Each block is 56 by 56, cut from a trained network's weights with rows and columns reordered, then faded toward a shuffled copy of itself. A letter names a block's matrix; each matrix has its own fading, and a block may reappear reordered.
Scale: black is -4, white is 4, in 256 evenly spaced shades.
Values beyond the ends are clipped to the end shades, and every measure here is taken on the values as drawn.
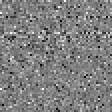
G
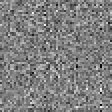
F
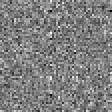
F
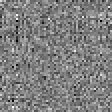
F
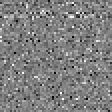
G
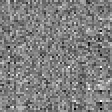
F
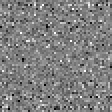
G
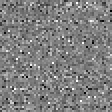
G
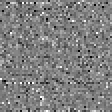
G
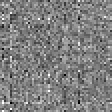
F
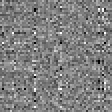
F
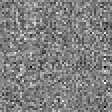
F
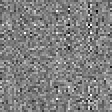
F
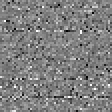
G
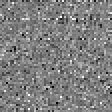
G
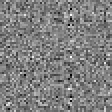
F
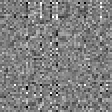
F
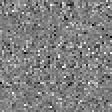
G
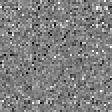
G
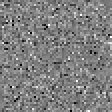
G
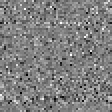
G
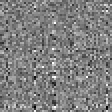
F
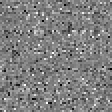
G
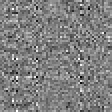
F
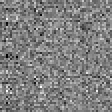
F
